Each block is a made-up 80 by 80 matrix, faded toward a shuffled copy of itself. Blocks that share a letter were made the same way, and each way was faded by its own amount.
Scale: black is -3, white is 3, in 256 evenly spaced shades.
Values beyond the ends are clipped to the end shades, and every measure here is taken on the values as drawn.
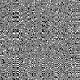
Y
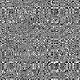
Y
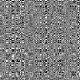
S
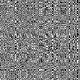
S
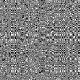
Y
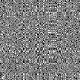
Y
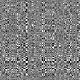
S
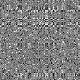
Y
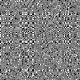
Y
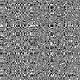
Y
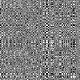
S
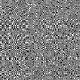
Y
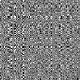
S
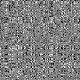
Y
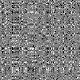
Y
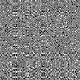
Y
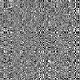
S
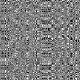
S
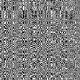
S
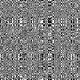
S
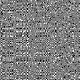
Y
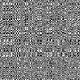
S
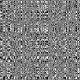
S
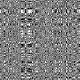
S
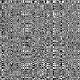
S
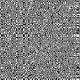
Y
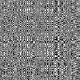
S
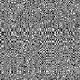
Y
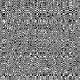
Y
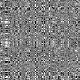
S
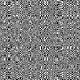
S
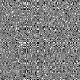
Y
